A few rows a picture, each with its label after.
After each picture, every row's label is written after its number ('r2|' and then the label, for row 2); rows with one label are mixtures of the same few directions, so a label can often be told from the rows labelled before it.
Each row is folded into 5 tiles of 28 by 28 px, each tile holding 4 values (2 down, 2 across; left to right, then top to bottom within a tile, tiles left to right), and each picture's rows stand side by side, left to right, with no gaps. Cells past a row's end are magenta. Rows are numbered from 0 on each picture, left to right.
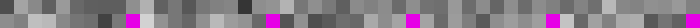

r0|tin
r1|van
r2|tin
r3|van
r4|tin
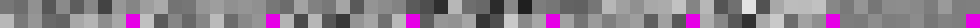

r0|van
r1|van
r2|van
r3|van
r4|tin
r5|tin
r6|van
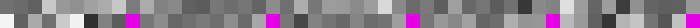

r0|tin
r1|tin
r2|van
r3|van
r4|tin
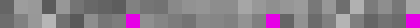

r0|tin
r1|tin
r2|van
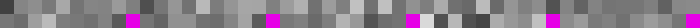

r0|tin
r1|tin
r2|van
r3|van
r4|van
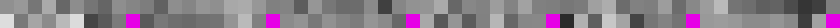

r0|tin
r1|tin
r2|van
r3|van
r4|van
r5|tin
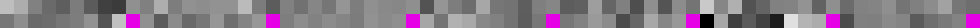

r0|tin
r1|van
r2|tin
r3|tin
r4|van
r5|tin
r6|van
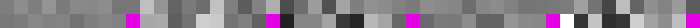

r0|van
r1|van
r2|tin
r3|tin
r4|van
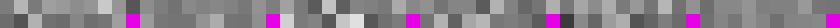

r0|van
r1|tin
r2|tin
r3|van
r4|van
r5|van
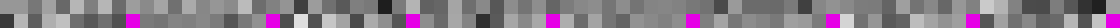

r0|van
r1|van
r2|van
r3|van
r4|van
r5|van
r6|van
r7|tin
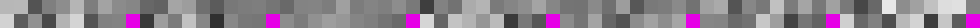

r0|van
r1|van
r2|tin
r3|tin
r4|van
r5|van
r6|tin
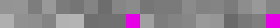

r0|tin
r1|tin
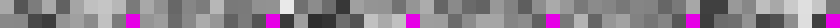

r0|tin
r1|van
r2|tin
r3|van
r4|van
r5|tin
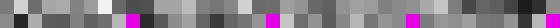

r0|van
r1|van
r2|van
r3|tin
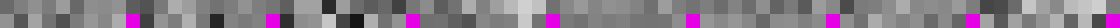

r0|van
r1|van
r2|tin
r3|tin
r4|van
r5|van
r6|tin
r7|tin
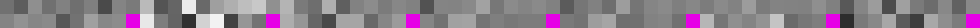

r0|van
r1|tin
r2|tin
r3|tin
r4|tin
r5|tin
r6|tin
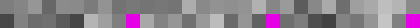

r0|tin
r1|tin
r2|tin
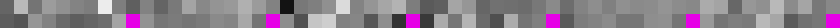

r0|van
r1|tin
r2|tin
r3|van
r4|tin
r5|van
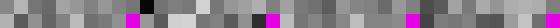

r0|van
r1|tin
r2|van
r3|tin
